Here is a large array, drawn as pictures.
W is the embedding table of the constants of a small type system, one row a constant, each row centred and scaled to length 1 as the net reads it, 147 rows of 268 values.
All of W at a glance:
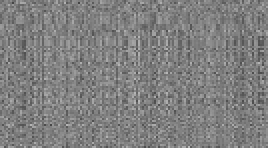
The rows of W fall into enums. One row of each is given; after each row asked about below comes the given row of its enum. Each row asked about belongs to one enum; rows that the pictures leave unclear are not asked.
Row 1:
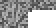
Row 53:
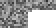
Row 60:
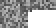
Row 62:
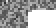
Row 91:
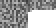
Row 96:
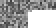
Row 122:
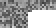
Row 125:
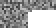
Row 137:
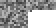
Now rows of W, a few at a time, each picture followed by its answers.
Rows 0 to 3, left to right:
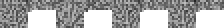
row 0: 91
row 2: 91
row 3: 91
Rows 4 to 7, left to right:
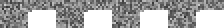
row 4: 125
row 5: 122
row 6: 96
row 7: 62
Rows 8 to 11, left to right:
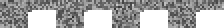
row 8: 122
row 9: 62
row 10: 125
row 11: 122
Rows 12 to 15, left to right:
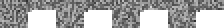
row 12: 91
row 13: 1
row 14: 62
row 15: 60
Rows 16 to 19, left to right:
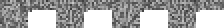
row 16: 60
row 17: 91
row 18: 1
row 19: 91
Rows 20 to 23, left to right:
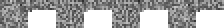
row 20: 60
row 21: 91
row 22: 91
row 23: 60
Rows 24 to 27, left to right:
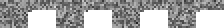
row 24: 122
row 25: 137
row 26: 122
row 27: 53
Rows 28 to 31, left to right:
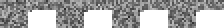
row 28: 137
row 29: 122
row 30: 62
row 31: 62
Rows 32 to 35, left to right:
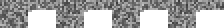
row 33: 96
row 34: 62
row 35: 96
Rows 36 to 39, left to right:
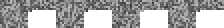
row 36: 60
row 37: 1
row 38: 96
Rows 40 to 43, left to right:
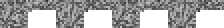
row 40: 53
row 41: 1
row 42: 53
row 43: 1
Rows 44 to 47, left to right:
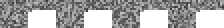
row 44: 53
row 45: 1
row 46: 62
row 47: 125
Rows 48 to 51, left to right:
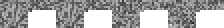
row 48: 1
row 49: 1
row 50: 96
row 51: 122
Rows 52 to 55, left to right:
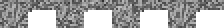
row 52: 1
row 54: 60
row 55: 1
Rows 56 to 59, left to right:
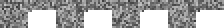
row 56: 125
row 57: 60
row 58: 137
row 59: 60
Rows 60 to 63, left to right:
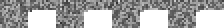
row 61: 96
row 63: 62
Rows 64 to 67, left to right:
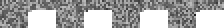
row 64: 62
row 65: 60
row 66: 91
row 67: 122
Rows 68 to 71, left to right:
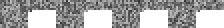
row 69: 96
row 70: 91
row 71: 137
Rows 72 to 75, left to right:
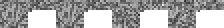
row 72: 1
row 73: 1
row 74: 122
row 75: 137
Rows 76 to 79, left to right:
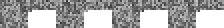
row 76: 60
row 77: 96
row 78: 60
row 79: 60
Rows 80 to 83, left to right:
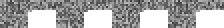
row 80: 96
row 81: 122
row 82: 91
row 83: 96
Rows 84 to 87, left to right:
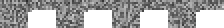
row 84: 91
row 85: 53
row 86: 1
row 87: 122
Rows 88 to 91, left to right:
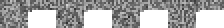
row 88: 60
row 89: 62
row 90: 62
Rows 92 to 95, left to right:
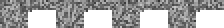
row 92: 60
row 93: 1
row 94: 53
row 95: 60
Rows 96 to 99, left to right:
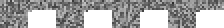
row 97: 137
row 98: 1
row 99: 122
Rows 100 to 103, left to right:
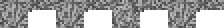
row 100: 1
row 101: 1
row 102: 60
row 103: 1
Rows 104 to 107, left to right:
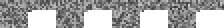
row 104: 122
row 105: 62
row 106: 137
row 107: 125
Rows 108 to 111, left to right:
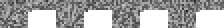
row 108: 53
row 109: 1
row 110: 62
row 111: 91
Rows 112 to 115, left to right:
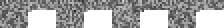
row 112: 62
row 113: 91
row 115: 62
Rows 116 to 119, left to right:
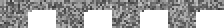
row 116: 96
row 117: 122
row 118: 137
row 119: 60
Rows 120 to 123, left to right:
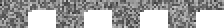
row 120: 62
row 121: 96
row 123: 60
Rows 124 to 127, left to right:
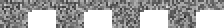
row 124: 125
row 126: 122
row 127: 62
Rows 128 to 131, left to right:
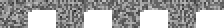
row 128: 53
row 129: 91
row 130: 62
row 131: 91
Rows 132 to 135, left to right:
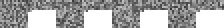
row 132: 91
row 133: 137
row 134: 60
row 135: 125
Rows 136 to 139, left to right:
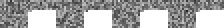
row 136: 96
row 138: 62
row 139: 91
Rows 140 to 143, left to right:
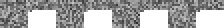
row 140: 137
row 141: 91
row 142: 122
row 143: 60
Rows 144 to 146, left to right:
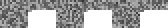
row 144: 62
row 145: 91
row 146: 122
